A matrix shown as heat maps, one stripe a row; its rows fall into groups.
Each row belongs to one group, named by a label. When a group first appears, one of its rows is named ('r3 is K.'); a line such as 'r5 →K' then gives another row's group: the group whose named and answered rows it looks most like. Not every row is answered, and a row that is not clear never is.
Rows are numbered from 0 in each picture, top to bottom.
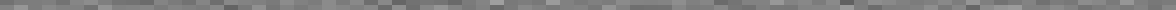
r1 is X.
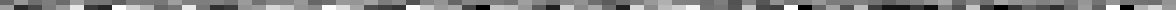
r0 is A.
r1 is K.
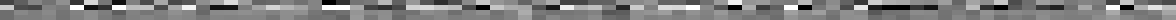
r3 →A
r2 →A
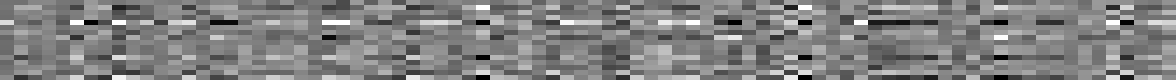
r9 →A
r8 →A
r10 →A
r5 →A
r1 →X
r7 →X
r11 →K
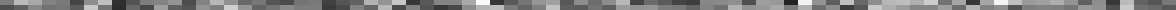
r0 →X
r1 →X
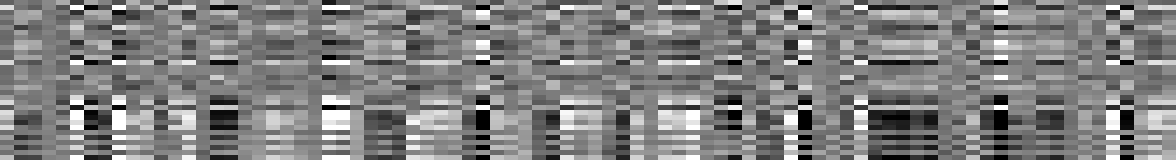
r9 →X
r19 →K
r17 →X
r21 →X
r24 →K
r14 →A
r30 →A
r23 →K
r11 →X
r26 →A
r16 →X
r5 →K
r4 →A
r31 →K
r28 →A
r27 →K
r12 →K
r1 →K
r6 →A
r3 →X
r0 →X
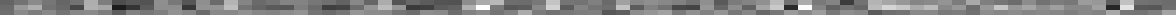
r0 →X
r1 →X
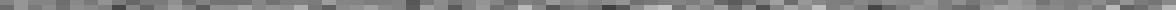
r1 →A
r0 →X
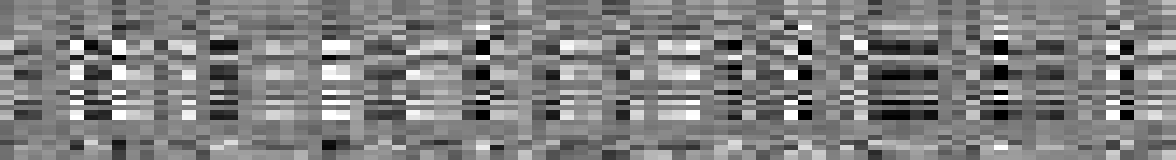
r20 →K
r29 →X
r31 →A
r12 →A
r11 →X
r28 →X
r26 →A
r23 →K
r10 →K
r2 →A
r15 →K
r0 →A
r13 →K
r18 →K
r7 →X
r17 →X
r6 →A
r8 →K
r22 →K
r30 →A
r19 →X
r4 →X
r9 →K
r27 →A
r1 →A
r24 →A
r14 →K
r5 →X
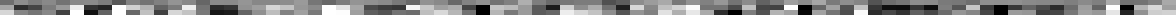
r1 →K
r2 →K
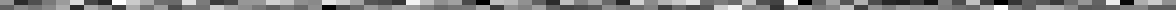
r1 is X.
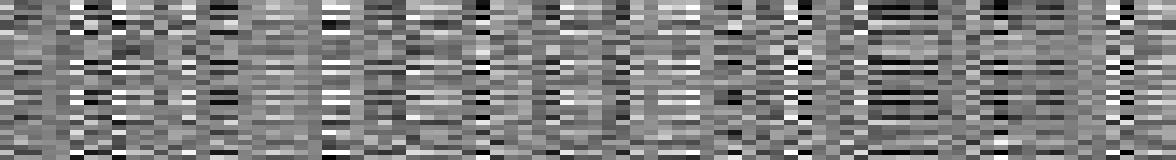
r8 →A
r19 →X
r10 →X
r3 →K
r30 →K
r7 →X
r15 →X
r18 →K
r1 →K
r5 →X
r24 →X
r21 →A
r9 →X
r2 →A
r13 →X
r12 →K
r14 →K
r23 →K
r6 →K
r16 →A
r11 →A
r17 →A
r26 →K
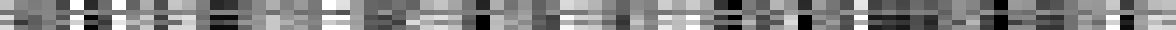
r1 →K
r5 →K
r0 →K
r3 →K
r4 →K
